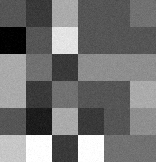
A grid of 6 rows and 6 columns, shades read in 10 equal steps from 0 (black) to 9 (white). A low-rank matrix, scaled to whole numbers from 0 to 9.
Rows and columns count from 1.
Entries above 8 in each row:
0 0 0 0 0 2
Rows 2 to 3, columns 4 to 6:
3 3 3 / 5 5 5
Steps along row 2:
up up down same same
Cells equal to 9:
2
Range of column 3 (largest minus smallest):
6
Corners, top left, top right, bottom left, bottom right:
3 4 7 4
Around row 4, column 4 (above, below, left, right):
5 2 4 3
